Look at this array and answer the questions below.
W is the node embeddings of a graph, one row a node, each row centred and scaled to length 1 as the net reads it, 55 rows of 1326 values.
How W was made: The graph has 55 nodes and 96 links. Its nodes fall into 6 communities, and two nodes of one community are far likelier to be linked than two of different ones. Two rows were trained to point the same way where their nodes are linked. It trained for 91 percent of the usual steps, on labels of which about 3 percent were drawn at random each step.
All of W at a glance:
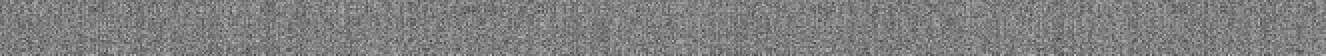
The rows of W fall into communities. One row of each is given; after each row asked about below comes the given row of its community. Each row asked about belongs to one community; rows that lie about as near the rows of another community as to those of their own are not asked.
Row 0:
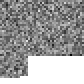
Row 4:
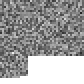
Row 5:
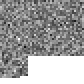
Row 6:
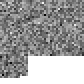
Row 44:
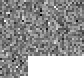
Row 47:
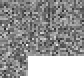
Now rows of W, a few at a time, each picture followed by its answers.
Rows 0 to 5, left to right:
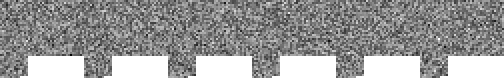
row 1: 44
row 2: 47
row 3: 47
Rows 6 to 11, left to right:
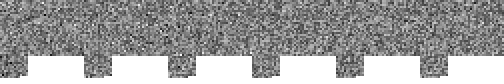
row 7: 6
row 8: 6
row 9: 47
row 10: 6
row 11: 6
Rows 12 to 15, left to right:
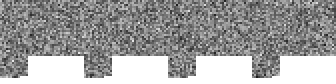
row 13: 6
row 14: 44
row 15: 47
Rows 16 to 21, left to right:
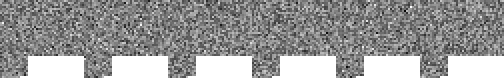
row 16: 4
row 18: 5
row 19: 47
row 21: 47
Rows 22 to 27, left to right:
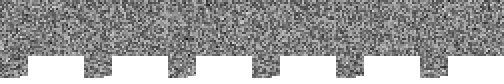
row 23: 5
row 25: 5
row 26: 0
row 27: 6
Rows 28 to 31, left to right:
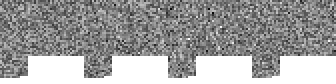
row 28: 5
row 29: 47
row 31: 4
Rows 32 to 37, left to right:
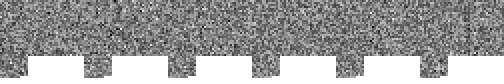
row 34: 5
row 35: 4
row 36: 4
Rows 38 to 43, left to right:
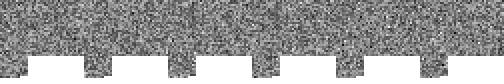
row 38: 5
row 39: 6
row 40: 47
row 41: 47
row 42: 6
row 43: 0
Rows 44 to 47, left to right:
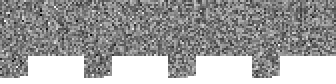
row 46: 4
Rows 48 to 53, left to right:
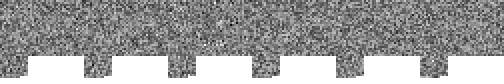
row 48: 5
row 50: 0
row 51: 5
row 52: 4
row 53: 0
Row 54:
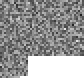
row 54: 4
